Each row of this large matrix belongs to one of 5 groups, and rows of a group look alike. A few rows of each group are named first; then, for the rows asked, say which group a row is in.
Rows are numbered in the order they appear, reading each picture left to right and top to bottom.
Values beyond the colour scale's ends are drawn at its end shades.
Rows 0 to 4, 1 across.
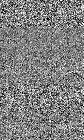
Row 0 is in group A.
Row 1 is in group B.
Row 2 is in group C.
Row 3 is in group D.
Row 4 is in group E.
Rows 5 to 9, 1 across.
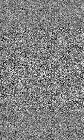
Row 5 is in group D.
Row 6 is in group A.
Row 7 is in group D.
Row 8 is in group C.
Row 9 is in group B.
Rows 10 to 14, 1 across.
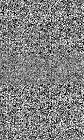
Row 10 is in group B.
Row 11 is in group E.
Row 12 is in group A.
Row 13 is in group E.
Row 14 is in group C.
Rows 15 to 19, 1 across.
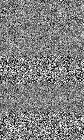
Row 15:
A
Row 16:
D
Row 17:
B
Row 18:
B
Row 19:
D
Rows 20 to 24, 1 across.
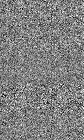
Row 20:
C
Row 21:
D
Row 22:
B
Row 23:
A
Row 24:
A
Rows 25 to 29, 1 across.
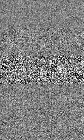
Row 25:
C
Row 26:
D
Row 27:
A
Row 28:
E
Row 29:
A
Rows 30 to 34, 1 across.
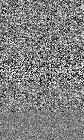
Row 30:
A
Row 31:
D
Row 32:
E
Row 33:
D
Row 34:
B
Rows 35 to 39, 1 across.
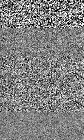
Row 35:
E
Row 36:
A
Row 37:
C
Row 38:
C
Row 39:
D
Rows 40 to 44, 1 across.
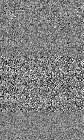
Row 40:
D
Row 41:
B
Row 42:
B
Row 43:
B
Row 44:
C
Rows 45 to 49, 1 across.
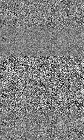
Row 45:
B
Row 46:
A
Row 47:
D
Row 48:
A
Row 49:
A
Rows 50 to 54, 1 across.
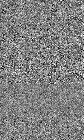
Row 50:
A
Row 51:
D
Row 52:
C
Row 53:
D
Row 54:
D
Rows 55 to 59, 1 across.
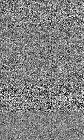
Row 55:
C
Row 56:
E
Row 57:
A
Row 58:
E
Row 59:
C
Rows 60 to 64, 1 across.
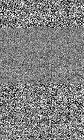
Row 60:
B
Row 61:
B
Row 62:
E
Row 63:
A
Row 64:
E
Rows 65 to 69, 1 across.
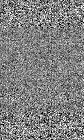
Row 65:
D
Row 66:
E
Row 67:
A
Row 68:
B
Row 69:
E
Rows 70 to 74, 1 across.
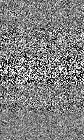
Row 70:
B
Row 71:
A
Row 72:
B
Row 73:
B
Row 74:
A
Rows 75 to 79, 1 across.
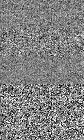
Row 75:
E
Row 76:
D
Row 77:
A
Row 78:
E
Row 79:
C
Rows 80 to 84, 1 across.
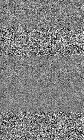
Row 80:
D
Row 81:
C
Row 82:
D
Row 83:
D
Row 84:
A
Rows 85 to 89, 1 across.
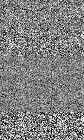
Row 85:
D
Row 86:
D
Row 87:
B
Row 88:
A
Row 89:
A
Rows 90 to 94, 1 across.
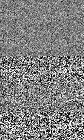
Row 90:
B
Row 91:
B
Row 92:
E
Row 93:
C
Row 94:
E
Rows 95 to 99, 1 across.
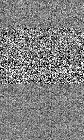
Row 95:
C
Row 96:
D
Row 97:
E
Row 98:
E
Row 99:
E
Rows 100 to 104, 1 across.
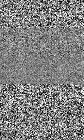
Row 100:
E
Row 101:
D
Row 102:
A
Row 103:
D
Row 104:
B
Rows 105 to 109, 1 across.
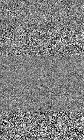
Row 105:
B
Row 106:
C
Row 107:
A
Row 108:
E
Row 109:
A
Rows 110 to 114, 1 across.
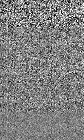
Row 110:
C
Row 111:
E
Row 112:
C
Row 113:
B
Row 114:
B
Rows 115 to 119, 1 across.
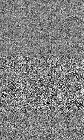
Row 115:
C
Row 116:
E
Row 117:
C
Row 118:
A
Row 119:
B
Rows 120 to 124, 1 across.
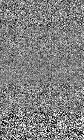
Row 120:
B
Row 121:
D
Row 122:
E
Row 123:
D
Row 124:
A
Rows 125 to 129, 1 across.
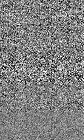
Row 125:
E
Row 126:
B
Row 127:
A
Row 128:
A
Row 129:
C
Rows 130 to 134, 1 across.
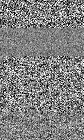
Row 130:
B
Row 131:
B
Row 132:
D
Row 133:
D
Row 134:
E
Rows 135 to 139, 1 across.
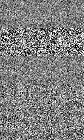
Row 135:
B
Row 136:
A
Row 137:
B
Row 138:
C
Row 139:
B
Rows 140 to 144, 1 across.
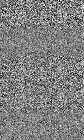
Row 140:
A
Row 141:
B
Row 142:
A
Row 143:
A
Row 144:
D
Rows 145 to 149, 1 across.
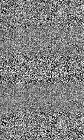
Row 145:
A
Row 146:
C
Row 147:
B
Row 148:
C
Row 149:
A
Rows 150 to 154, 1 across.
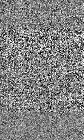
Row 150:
C
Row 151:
D
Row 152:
C
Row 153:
E
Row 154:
A
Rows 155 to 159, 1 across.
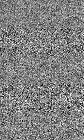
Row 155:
C
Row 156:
B
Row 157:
D
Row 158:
E
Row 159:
C
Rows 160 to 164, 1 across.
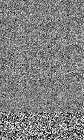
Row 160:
B
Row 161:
C
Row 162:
C
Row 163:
A
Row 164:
B
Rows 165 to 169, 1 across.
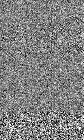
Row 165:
C
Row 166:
A
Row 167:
D
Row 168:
D
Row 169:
D
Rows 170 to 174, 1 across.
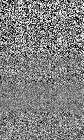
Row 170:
C
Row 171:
A
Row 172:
B
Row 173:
A
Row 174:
D
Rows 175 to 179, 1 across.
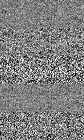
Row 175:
A
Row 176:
E
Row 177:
B
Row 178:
E
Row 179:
B
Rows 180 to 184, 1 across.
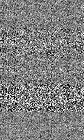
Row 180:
B
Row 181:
B
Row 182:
B
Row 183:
B
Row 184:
E
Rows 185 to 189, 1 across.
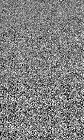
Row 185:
A
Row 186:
D
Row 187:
C
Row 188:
B
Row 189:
B
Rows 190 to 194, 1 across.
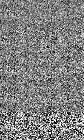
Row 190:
B
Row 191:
A
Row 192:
B
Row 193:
B
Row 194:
C
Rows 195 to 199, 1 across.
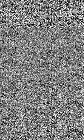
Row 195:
E
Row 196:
B
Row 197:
E
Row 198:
A
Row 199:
A
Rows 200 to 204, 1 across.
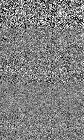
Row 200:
A
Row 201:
A
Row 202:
B
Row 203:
D
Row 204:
B
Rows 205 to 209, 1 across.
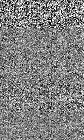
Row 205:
C
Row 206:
A
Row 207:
C
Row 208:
E
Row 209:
E
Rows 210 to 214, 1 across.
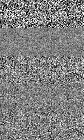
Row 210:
B
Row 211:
D
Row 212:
C
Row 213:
B
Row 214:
C
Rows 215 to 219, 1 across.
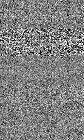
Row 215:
B
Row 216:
E
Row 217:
B
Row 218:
C
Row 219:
A
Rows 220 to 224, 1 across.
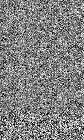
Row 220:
D
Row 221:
A
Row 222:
D
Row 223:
A
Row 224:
D
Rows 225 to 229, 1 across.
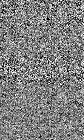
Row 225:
A
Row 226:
D
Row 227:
B
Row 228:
A
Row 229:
E
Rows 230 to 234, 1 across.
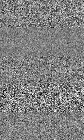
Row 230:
C
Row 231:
B
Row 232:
E
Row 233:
D
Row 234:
D
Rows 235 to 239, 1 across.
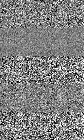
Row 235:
A
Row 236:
B
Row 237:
C
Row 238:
A
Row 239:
C
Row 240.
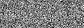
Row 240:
B
